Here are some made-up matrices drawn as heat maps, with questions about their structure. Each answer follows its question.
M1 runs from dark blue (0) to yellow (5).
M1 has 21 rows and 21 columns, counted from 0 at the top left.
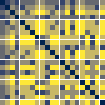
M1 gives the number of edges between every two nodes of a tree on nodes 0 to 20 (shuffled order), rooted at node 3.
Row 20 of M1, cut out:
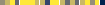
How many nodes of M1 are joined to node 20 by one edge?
1
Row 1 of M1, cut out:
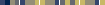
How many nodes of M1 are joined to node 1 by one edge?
4
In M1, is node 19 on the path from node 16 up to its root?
no
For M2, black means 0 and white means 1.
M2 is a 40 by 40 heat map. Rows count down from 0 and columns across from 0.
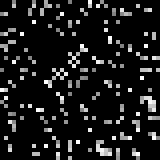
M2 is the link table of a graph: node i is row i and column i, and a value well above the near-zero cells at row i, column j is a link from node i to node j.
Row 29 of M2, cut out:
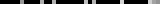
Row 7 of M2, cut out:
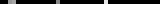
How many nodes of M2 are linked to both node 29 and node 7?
0
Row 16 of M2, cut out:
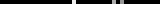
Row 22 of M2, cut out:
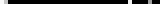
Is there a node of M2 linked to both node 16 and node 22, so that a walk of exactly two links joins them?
no
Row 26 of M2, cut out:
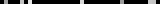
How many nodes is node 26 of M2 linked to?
7
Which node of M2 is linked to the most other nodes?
node 17
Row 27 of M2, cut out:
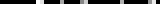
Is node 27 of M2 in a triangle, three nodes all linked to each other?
yes
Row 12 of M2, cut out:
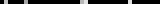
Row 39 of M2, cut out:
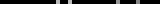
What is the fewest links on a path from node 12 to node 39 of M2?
3
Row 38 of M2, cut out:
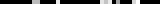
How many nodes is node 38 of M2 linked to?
9
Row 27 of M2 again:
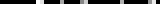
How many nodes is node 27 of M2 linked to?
8
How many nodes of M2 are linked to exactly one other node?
1
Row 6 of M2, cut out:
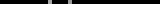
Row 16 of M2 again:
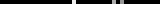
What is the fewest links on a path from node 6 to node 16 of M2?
5
